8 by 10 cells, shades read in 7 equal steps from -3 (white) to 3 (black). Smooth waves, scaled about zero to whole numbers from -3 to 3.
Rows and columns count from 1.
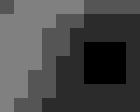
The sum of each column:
1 1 3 7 11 13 18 18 18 15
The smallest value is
0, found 23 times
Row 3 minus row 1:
-1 0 0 1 1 2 1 1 1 1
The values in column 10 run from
1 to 2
